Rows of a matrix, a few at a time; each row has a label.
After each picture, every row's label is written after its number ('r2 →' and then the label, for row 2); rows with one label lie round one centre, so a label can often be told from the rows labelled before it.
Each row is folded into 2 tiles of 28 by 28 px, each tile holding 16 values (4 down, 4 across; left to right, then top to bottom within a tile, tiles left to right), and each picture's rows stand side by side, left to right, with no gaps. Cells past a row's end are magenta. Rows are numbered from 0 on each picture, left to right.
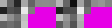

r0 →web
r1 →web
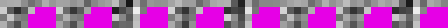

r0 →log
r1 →log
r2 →web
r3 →log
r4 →web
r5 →log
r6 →log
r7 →web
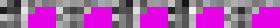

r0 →web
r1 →log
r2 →web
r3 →web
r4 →log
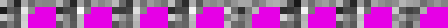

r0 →web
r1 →web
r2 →web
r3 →web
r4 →log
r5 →web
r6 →web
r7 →log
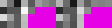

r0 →web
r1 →web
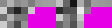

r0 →log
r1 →web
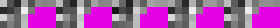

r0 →web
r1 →web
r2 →web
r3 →web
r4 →web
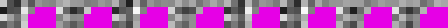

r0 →web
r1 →log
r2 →web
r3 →log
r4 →web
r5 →web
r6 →log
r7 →log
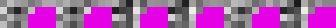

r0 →log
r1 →log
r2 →web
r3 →web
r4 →log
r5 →web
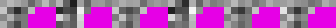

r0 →log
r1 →web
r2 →log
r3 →web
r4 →log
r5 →log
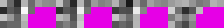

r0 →web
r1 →web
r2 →web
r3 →log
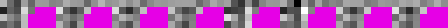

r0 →web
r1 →log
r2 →log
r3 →log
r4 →web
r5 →web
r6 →log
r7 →log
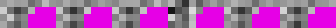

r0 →log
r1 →log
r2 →log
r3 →web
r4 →log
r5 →log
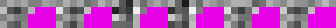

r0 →log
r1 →log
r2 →web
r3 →web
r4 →log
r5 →log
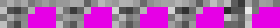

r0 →log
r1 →log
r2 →log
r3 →log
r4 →web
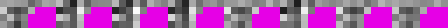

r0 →log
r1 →web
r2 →web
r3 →web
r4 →log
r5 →web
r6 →log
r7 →log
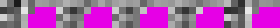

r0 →web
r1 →log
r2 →log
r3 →log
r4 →web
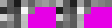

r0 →web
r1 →web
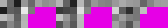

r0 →web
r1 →web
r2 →log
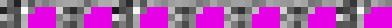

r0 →web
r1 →log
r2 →web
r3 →log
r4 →log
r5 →log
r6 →web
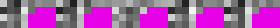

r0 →web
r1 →web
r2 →log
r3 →web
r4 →web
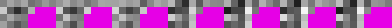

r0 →log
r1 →log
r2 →log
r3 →web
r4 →web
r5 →web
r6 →web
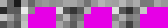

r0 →web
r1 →log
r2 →log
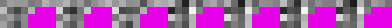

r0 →log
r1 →log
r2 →log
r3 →web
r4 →web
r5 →web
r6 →web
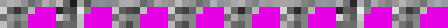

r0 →log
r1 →web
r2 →log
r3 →log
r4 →log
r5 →log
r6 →web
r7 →log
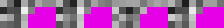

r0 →web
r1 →web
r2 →log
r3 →web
